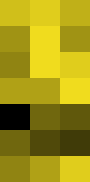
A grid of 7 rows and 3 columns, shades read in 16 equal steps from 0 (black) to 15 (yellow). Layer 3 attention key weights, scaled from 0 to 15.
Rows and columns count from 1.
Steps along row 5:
up down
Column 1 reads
13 10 9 11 0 7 9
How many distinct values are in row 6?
3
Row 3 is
9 15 14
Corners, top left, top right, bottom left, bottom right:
13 12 9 14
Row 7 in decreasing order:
14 11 9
